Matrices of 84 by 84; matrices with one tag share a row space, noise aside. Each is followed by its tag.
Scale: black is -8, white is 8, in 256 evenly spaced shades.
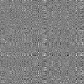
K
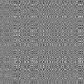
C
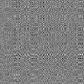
C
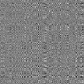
K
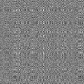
C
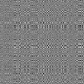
C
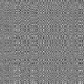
C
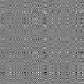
K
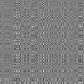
C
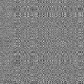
C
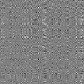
K
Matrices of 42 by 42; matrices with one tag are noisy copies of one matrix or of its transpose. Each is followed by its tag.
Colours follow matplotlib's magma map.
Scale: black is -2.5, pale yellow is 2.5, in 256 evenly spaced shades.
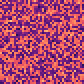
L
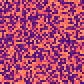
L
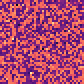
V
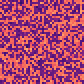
L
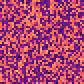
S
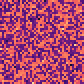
L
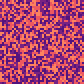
S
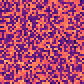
L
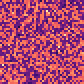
V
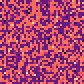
S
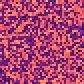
V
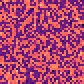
V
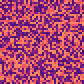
L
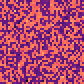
S
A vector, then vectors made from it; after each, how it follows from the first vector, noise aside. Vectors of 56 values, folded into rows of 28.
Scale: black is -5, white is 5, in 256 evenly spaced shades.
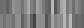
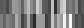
scaled up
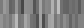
wrapped around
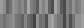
sign-scrambled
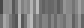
wrapped around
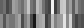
scaled up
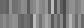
sign-scrambled
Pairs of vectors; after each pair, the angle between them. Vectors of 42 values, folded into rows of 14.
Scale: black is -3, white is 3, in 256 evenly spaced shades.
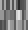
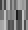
nearly opposite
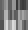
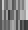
orthogonal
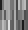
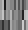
partly opposed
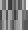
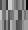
nearly opposite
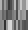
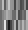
nearly opposite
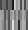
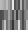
nearly opposite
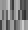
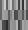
orthogonal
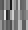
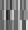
nearly parallel
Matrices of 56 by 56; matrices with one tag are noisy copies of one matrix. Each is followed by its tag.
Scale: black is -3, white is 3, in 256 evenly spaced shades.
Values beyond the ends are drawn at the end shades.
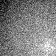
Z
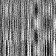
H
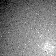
Z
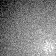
Z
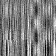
H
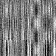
H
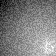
Z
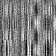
H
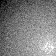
Z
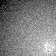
Z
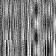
H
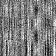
H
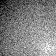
Z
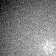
Z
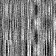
H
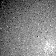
Z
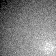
Z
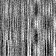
H
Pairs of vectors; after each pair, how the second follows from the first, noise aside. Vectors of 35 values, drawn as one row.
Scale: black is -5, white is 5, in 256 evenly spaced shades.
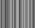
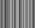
copied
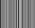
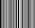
scaled up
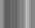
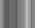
copied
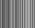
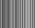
copied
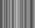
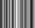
scaled up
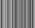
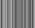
copied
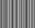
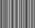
copied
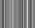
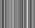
copied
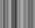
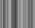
copied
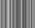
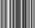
scaled up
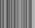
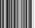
scaled up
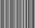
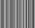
copied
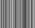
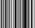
scaled up
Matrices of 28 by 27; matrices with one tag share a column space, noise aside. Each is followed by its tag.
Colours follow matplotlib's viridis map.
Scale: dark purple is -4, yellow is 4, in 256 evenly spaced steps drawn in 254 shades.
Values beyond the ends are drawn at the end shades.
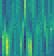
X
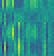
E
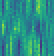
X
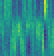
X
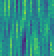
X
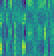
E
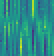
X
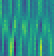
X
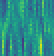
X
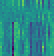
E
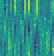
X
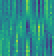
X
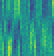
X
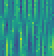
X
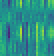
E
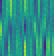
X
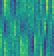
X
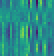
E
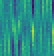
X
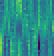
X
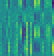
E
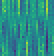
X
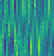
X
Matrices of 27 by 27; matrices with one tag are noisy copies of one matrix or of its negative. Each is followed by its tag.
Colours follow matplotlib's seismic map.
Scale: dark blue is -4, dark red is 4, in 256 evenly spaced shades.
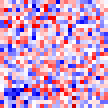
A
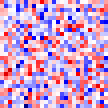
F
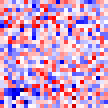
A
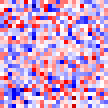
A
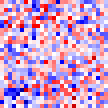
A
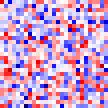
F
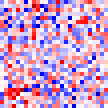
A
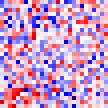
A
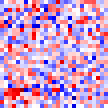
A
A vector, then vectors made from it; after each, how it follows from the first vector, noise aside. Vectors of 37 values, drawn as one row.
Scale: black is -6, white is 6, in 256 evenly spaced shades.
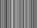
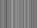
shrunk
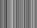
sign-scrambled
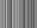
sign-scrambled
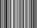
scaled up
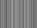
shrunk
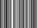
scaled up
